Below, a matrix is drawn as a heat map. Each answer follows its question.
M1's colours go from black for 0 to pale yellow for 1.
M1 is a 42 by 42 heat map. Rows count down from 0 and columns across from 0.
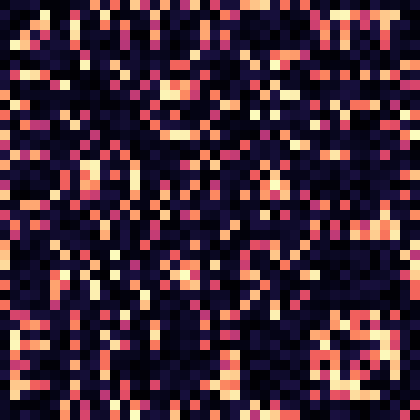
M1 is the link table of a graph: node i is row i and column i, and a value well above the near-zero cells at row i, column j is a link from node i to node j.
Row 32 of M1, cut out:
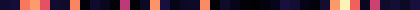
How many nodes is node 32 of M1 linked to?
11
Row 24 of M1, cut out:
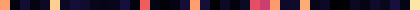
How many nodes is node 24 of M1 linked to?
9
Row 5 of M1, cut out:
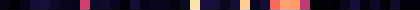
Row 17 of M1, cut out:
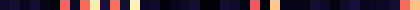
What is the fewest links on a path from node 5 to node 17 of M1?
2
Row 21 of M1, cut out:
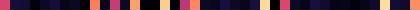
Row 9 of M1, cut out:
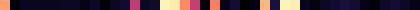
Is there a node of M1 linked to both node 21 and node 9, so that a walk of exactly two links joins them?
yes
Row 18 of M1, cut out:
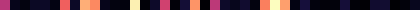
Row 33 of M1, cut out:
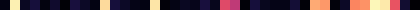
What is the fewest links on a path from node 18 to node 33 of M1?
3
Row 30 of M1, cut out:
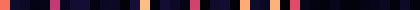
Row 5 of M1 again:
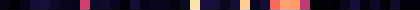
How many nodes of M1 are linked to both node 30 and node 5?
4
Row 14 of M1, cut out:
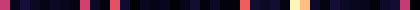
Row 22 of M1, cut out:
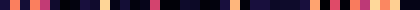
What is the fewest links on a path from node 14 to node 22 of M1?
4
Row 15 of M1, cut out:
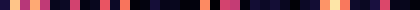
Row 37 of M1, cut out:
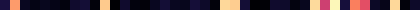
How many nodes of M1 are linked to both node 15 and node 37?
6
